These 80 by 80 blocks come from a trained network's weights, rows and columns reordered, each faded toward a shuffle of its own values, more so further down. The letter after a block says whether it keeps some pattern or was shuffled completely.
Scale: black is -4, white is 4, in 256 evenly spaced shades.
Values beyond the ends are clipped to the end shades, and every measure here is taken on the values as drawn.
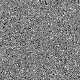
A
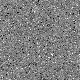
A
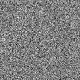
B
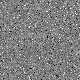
A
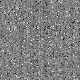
B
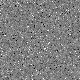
A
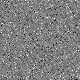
A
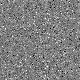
A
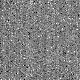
B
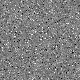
A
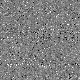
B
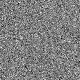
A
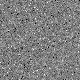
A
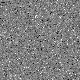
A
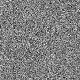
B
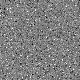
A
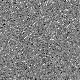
A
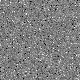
A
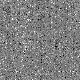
B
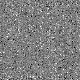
B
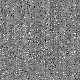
B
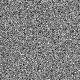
B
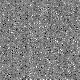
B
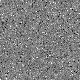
A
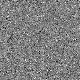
B
